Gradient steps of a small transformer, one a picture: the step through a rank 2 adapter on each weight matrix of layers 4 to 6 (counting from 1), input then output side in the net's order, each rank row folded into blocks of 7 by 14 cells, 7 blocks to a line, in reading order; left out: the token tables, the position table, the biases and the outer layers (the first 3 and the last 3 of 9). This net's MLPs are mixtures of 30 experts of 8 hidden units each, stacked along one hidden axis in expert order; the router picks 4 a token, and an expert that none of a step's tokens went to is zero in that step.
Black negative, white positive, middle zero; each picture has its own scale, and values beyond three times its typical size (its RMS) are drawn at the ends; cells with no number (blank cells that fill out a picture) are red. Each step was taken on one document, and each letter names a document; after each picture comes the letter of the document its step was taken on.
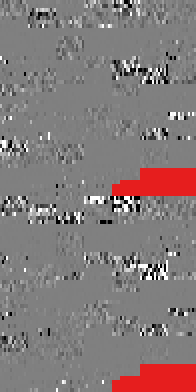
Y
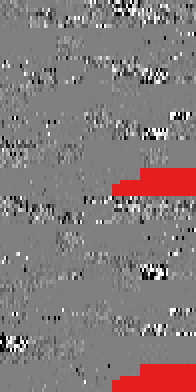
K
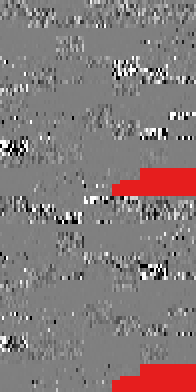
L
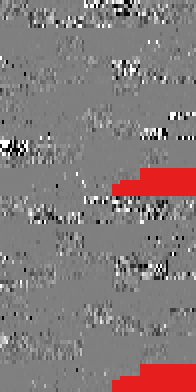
L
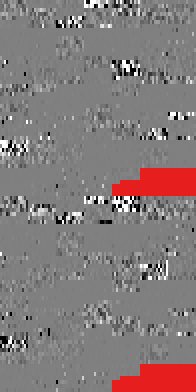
Y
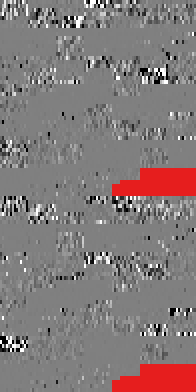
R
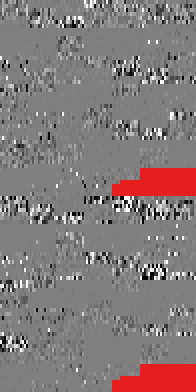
R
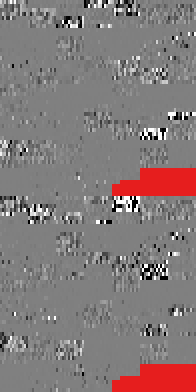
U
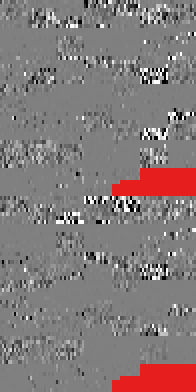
U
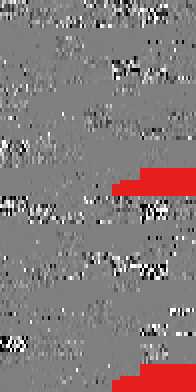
R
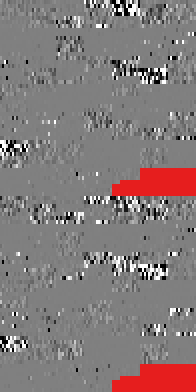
K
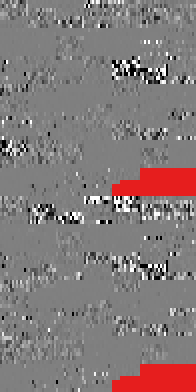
L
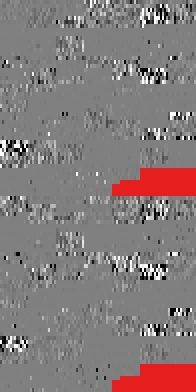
K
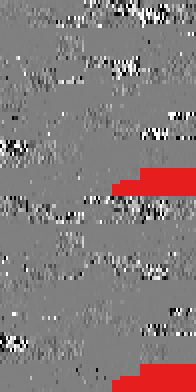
K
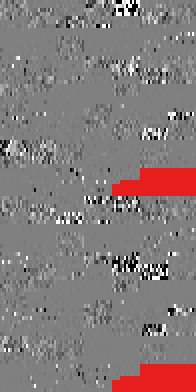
U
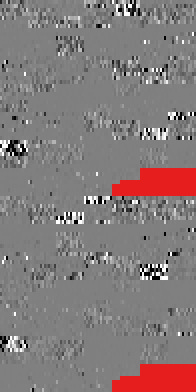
U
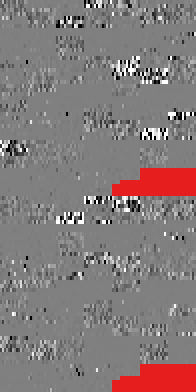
U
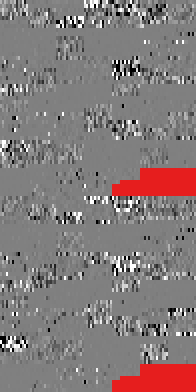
R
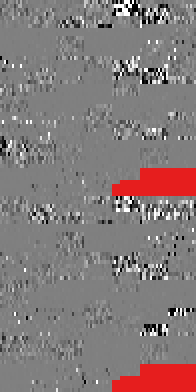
L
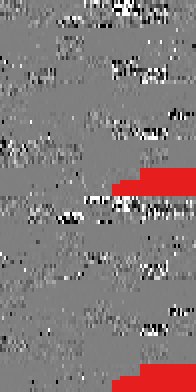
L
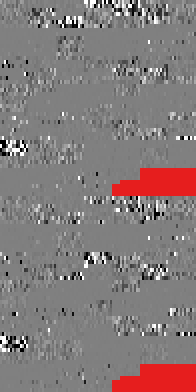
R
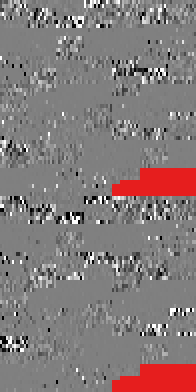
R
